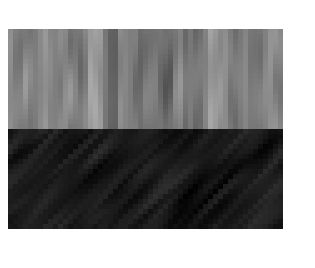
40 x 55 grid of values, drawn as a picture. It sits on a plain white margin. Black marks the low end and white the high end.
The table splits into 2 rows of 1 panel. Panel 1,1: middling, streaked downward. Panel 2,1: very low, slanting up to the right, faint in contrast.
